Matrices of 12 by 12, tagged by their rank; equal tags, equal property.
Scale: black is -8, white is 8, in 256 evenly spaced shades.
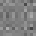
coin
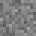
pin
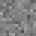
pin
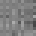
coin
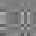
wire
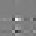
wire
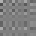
wire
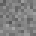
pin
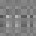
wire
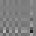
wire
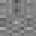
coin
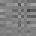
coin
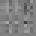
coin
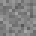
pin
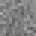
pin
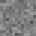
pin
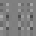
wire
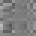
coin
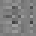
coin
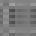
wire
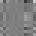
wire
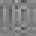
coin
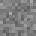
pin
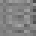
coin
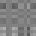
wire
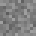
pin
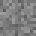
pin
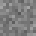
pin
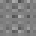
wire
